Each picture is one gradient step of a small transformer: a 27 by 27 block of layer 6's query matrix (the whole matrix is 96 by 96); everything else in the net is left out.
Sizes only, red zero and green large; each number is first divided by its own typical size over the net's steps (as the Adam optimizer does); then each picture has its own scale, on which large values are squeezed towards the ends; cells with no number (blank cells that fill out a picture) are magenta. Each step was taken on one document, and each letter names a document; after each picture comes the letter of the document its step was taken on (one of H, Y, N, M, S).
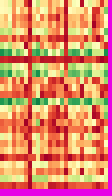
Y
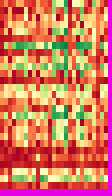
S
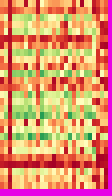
S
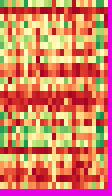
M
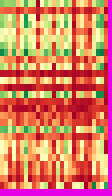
M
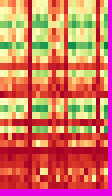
Y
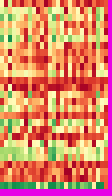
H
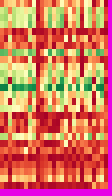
H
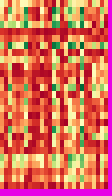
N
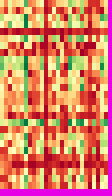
N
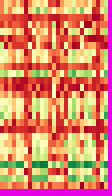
Y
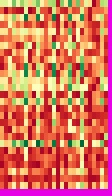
N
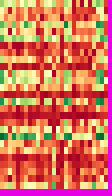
M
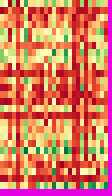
M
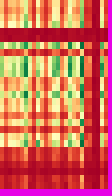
N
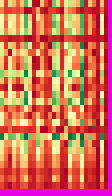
N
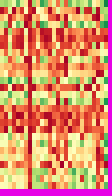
Y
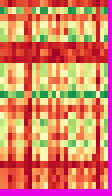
Y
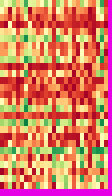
M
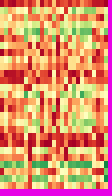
Y
